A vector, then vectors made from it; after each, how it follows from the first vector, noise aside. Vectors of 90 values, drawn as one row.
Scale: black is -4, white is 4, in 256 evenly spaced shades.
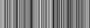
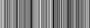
copied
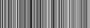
sign-scrambled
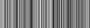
copied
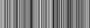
copied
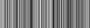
copied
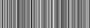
sign-scrambled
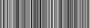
sign-scrambled
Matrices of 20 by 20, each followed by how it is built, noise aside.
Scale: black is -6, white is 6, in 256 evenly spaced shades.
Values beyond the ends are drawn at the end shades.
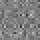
low rank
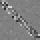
banded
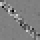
banded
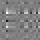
low rank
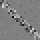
banded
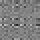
low rank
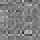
low rank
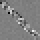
banded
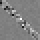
banded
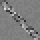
banded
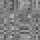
low rank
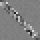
banded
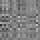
low rank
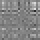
low rank
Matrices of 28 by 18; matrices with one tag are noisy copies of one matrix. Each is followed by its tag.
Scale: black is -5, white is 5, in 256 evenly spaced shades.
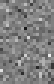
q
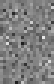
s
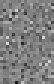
s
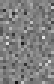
s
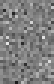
s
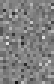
s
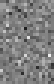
q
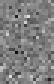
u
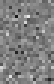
u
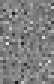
s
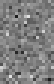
u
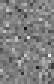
q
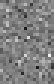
q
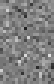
q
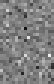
q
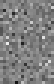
s
